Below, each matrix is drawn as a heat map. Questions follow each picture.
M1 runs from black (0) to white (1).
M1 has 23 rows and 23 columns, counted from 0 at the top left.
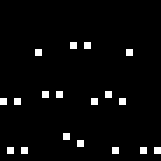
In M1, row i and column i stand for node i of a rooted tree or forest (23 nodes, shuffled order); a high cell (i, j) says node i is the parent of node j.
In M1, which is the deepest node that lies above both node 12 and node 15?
13
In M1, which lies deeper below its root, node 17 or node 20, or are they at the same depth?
the same depth
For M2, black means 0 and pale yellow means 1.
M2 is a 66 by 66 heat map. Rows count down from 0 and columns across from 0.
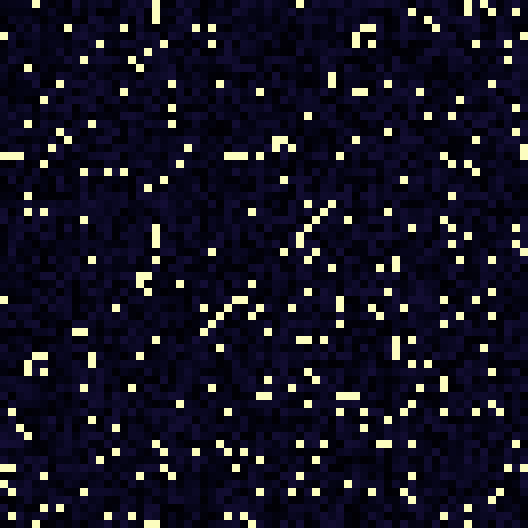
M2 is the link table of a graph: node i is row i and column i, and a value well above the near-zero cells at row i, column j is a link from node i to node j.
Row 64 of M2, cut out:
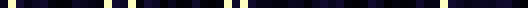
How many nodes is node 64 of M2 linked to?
6
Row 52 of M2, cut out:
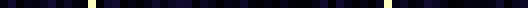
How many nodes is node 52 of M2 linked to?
2
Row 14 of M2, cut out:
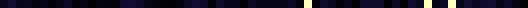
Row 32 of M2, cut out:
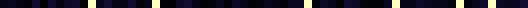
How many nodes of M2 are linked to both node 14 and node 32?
1
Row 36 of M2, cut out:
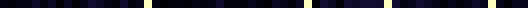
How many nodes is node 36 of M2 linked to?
4
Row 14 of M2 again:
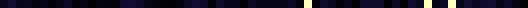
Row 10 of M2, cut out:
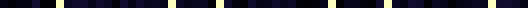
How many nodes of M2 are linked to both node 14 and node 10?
0
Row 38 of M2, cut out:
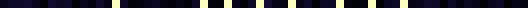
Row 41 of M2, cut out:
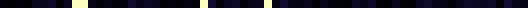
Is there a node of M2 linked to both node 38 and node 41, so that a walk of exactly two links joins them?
yes
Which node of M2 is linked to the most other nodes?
node 19
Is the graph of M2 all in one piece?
yes
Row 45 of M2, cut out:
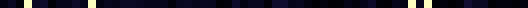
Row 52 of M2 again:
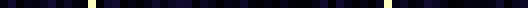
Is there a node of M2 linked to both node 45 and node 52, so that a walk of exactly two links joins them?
yes
